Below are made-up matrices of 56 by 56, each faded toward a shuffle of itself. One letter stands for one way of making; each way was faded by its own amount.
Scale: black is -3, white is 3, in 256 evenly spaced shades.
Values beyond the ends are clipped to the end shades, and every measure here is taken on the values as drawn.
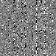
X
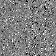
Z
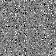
Z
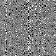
X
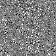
Z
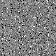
Z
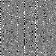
X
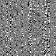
X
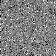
Z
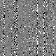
X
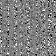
X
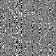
X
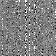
X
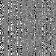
X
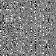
X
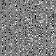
X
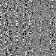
X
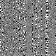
X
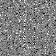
Z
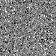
Z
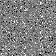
Z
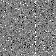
Z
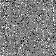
Z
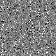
Z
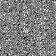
Z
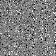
Z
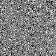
Z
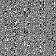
X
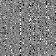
X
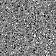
Z
